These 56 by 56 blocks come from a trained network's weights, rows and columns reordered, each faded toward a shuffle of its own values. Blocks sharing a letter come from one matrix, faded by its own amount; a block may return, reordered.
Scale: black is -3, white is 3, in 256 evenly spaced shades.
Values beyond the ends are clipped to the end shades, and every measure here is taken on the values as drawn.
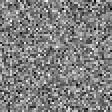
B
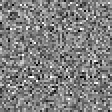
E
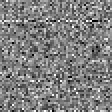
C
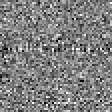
C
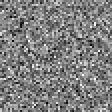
B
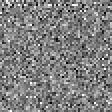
E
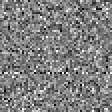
C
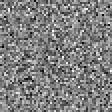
B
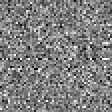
C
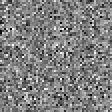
C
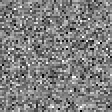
E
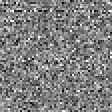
E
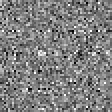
C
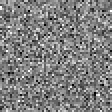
B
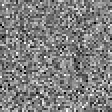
B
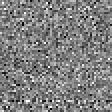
E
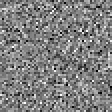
E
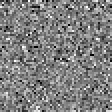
E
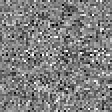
C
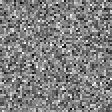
B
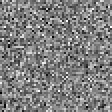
B
